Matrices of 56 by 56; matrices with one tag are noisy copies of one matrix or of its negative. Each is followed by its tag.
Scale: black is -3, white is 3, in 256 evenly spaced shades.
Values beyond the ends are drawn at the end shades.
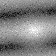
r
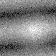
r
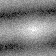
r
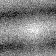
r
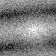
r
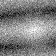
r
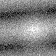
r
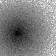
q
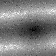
r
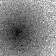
q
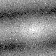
r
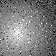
q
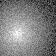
q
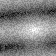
r
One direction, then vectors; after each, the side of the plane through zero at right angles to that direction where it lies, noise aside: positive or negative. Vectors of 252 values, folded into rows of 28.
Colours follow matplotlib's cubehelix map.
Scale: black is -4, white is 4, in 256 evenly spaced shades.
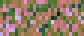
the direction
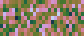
negative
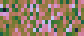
negative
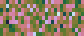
negative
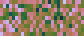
positive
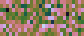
negative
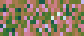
negative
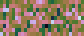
positive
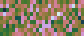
negative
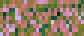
positive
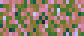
negative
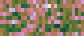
negative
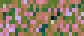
positive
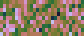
positive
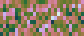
negative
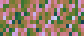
negative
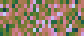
negative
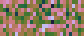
negative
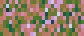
negative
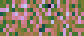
positive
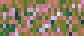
negative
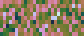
negative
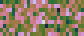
positive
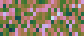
negative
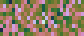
positive
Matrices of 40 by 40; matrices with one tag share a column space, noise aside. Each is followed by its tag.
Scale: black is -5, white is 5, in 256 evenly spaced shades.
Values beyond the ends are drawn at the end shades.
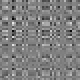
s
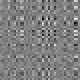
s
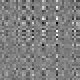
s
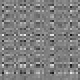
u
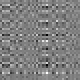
u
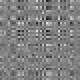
s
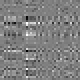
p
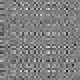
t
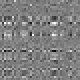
p
